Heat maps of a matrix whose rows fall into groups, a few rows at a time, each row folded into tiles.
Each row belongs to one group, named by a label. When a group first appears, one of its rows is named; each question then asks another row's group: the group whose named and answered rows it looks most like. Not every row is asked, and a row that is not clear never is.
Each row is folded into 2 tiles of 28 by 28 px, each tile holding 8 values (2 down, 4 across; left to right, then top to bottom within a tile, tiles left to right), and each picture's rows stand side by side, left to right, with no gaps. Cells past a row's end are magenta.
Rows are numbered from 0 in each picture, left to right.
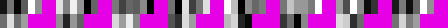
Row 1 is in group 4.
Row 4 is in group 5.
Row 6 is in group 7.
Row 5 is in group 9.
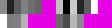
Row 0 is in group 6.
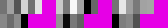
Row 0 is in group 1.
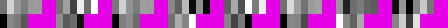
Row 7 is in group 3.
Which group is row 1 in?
1
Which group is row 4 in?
1
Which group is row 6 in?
6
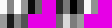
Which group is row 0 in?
4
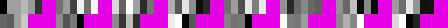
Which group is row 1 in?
1
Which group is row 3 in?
7
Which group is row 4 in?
1
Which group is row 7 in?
7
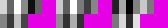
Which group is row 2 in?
3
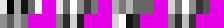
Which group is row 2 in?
7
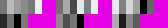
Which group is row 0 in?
9
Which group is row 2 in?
4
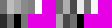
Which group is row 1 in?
1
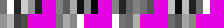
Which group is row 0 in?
5
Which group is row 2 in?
6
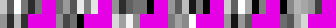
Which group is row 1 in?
1
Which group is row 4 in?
4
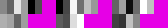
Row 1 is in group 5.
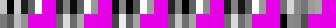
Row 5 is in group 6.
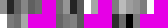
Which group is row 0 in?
6
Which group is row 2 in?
9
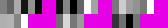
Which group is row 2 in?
9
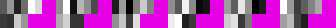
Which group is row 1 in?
5
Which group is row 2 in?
3
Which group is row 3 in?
7
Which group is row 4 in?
7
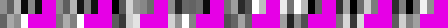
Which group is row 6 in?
3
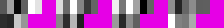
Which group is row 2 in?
4
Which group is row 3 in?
6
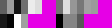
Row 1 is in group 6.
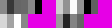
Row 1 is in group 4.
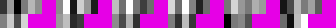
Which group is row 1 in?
5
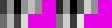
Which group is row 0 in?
3
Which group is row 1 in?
3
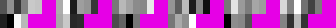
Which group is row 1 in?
5
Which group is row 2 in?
9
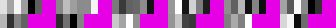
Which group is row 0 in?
4
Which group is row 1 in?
9
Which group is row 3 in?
5
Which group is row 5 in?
7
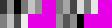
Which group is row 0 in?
3
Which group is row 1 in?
1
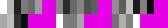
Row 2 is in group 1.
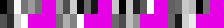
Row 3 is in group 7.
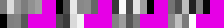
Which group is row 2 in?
5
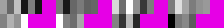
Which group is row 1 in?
6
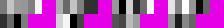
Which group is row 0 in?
9
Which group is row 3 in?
4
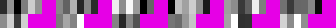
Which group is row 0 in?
3
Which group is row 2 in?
4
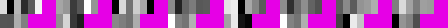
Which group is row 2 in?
5
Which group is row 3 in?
6
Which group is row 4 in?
5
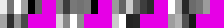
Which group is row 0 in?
4
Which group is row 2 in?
7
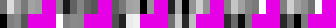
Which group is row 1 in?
6
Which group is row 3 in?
3
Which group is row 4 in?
9
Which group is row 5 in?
9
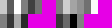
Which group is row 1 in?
9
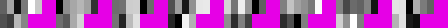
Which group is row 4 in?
4
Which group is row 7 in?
5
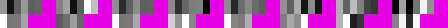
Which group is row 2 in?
6
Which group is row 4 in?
6
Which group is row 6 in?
7
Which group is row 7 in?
3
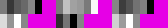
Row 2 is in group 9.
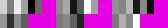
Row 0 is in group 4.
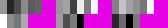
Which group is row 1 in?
1
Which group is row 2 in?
9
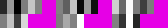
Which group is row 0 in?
3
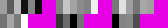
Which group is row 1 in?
9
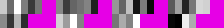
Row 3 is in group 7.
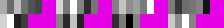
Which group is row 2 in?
9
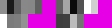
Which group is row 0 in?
6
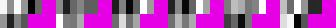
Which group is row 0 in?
4
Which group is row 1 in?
6
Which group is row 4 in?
9
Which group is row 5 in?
7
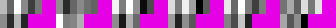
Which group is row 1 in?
6
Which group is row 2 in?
4
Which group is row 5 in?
1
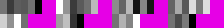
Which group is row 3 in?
1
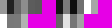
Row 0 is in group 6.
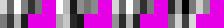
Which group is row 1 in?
5
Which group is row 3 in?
3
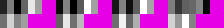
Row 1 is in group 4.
